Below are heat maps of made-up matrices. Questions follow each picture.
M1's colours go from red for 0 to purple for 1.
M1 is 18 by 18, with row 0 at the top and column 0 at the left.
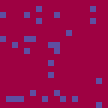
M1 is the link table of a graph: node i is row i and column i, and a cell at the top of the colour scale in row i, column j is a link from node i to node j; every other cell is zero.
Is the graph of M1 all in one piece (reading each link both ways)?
no
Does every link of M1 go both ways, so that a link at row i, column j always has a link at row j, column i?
no
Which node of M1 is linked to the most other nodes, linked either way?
node 16
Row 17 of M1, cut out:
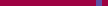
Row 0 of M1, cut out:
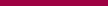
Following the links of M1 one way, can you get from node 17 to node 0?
yes
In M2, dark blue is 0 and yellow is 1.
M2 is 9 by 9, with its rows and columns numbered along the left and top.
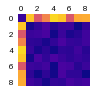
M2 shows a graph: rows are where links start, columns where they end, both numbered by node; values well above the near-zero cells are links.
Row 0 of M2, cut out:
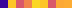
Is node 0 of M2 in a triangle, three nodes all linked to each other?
no
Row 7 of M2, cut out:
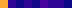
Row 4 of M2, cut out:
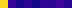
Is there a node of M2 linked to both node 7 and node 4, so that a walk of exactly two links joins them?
yes
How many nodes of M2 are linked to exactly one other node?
8
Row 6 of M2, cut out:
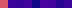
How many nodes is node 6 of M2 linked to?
1
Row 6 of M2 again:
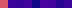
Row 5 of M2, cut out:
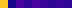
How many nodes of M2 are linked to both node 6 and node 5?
1
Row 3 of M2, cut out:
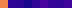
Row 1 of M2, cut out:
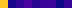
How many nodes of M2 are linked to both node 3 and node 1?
1
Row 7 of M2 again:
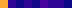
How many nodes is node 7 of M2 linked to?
1
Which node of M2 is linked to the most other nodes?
node 0
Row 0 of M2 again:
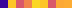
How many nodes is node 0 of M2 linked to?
8
